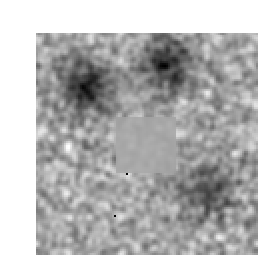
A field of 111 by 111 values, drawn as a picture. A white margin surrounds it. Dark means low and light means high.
Odd rows or columns: none. Odd patch: calmer, in the centre. Calmest part: centre. Dips: three. Mirror symmetry: none. Lone odd cells: 2, each lower than its neighbours.
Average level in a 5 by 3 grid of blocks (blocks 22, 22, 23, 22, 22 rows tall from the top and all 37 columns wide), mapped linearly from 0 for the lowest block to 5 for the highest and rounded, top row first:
3 1 4 | 0 3 4 | 4 5 4 | 5 4 1 | 5 4 4
